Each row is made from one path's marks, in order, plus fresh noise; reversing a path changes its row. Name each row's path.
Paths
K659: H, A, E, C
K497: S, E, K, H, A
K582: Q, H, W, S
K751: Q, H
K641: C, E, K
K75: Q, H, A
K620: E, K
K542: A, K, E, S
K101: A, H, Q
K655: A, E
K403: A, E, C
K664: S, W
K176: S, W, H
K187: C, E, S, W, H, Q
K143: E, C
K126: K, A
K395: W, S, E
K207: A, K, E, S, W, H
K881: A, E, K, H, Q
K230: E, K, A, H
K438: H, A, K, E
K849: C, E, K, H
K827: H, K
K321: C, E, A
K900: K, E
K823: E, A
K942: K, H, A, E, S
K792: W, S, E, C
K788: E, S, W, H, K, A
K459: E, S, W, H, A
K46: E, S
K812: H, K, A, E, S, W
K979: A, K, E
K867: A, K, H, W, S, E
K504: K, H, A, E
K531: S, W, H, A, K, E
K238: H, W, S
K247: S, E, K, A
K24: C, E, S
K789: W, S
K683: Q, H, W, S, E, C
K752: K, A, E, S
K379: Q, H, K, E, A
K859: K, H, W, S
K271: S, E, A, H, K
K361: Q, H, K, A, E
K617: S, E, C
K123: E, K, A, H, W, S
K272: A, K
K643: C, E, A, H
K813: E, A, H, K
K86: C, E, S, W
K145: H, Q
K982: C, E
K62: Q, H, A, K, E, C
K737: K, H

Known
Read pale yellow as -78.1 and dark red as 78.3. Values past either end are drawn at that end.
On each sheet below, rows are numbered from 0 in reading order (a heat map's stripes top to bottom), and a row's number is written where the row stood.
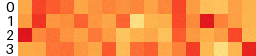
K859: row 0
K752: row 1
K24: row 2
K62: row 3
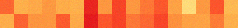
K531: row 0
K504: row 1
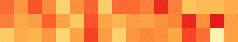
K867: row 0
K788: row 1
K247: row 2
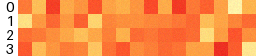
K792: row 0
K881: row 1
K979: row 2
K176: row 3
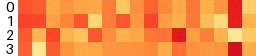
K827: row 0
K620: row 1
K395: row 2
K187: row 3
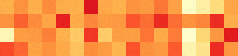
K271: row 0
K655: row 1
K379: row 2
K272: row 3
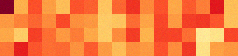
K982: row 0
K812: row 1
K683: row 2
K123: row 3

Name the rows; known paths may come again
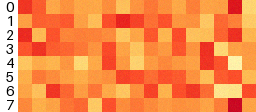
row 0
K827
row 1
K737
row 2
K86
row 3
K123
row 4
K247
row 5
K900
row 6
K683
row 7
K459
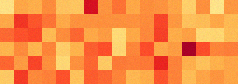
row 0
K497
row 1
K859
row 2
K789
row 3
K126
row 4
K867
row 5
K942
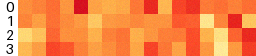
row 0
K403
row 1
K207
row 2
K101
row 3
K751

